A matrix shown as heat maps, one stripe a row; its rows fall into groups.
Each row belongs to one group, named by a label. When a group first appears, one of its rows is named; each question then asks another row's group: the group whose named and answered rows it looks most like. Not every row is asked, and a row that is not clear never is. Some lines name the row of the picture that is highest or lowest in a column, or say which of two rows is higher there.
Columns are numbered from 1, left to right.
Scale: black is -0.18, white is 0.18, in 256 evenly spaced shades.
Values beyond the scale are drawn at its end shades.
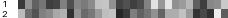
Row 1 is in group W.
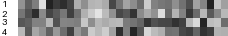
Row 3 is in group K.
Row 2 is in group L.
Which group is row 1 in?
L
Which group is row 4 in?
L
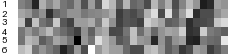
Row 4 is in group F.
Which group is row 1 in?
W
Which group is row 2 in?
W
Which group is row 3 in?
L
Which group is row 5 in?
F
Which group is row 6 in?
L
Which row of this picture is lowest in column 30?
4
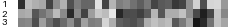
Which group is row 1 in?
K
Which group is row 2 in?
W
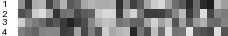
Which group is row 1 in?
L
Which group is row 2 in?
F
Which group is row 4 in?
W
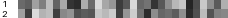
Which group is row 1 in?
F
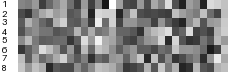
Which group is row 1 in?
K
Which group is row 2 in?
F
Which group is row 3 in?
K
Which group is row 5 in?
L
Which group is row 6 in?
F
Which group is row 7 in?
K
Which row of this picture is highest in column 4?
6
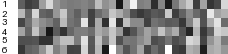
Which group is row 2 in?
K
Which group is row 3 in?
K
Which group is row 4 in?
L
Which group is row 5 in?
K
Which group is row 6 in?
K
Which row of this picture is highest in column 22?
6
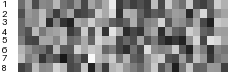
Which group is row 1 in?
W
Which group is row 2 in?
F
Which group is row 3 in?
L
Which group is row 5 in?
K
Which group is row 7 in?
L
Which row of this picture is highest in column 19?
6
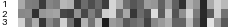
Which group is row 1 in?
K
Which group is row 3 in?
K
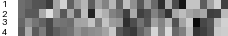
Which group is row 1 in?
K
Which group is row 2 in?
F
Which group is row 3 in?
W
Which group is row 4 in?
W
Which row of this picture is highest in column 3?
3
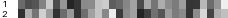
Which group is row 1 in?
F
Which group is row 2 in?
F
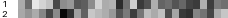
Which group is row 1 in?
F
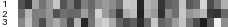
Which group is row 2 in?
F
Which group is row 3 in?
W
